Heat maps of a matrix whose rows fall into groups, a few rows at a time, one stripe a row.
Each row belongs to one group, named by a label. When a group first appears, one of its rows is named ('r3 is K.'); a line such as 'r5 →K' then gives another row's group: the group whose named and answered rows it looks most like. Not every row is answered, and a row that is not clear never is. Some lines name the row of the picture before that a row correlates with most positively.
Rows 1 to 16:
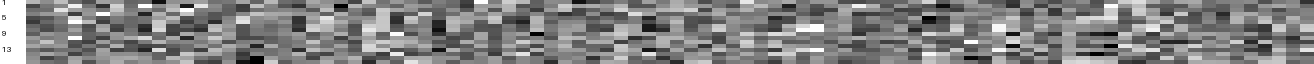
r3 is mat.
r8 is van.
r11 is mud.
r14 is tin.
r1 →tin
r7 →van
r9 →tin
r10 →mat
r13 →van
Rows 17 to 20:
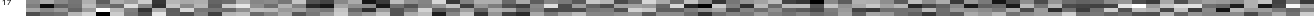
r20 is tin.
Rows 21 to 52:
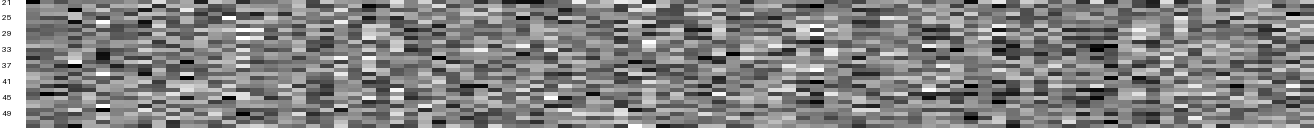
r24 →mud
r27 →van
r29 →van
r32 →tin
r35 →tin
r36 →mat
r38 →van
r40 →mat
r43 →tin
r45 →mud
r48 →mat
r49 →tin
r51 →tin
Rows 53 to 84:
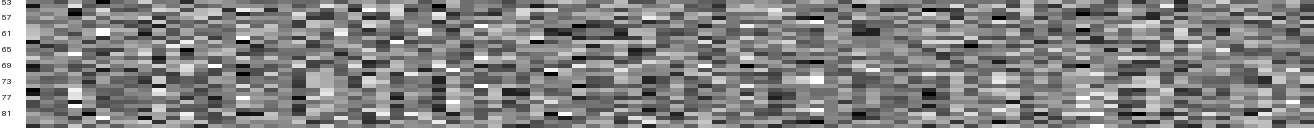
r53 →mat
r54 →tin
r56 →tin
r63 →tin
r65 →mat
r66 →mat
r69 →tin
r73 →van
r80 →van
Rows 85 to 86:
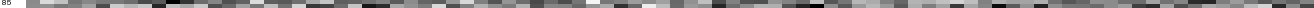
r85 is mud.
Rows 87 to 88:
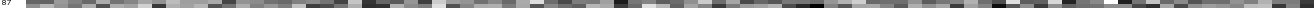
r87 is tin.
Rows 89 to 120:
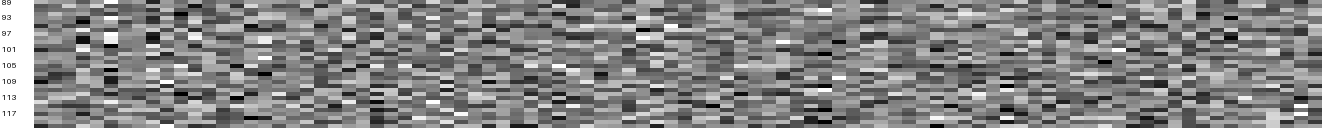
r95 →tin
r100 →mat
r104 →tin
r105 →mud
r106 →mat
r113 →mud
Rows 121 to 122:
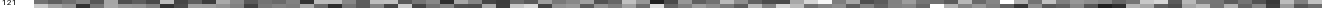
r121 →van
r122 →tin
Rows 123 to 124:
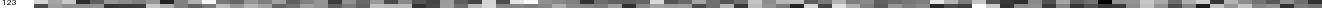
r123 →tin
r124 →mud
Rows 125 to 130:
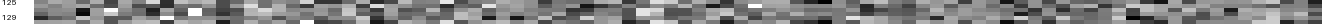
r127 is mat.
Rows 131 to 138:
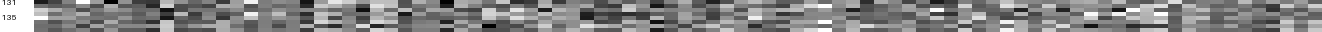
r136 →van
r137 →tin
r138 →van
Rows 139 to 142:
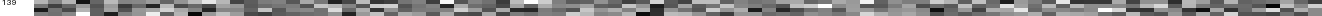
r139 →tin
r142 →mat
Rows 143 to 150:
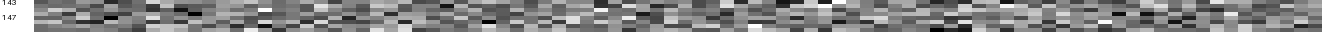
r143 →mud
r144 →van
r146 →mat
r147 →mat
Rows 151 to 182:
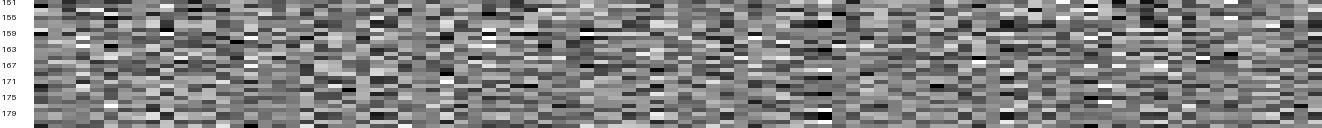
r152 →tin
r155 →mat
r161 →mud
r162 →mud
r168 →van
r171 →tin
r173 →mat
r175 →tin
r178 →van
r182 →tin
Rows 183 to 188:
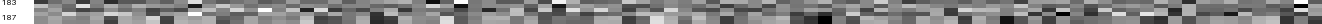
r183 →mat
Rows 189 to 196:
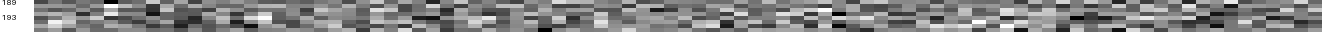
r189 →mat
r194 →mud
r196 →tin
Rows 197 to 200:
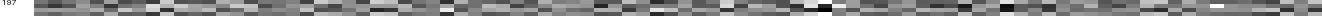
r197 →van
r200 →van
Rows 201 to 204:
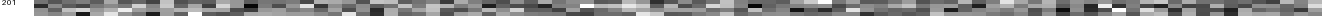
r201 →van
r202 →tin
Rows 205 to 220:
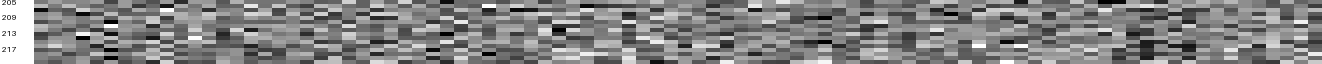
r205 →tin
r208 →mud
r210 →mat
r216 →mud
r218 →tin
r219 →mat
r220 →van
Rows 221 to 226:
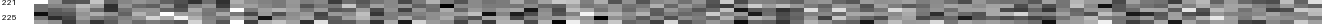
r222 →tin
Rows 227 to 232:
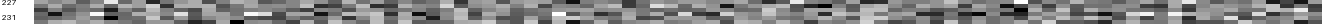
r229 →mat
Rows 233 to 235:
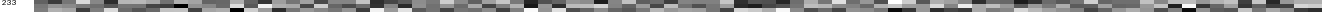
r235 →mud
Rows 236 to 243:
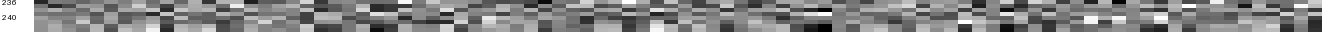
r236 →tin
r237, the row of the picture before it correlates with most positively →233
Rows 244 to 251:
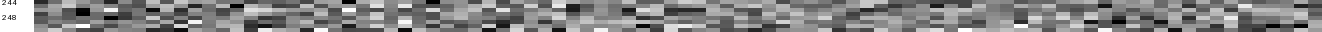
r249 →tin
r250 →mat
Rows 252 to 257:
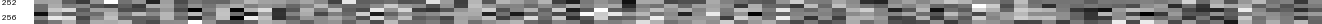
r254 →mud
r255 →tin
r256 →mud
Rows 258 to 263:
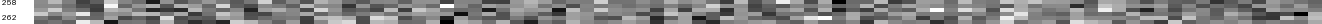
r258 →mud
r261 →mat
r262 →van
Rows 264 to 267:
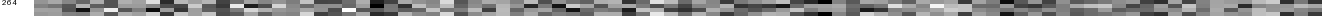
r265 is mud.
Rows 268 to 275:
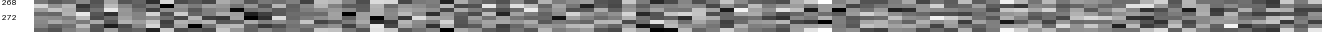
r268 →van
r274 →mat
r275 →van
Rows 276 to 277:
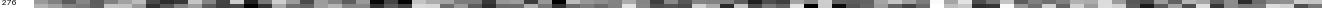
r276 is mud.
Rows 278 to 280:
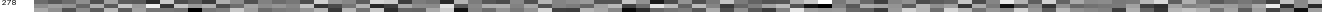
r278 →van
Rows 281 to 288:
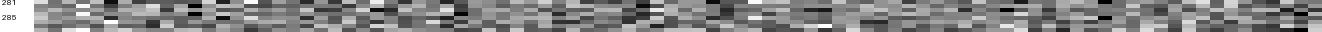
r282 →mat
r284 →mat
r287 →van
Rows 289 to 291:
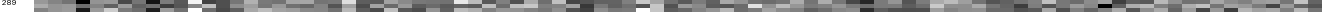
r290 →tin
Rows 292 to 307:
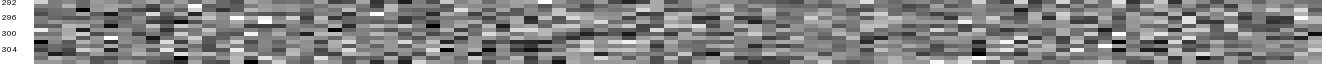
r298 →mat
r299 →tin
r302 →tin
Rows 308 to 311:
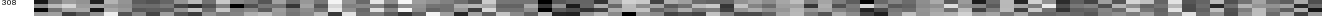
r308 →tin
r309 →mud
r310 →tin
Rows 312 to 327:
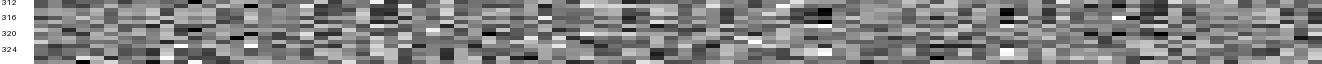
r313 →tin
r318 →van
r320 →tin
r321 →mud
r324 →van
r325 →van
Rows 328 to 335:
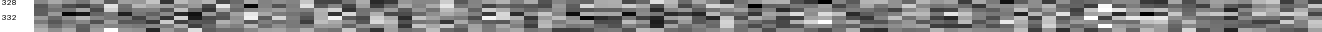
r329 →tin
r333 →van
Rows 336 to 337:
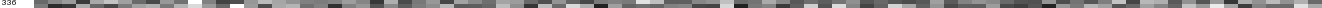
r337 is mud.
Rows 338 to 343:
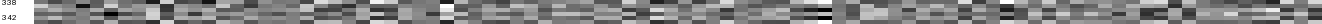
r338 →van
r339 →tin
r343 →van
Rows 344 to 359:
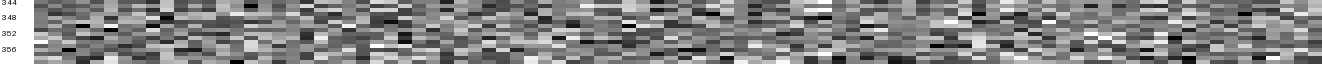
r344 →van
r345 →tin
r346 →van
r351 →mat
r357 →van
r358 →mud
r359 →mud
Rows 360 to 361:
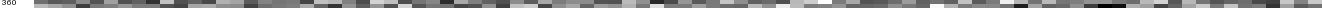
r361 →tin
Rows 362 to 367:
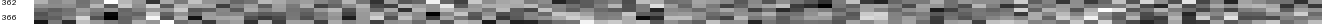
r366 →mat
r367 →tin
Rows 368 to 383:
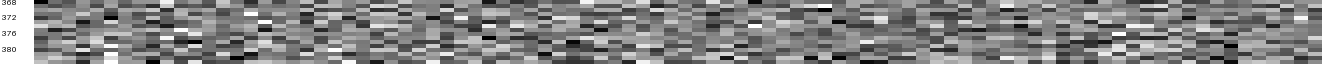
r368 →tin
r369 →van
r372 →mat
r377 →tin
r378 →mud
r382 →mud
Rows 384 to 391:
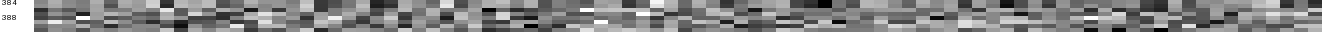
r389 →mud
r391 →tin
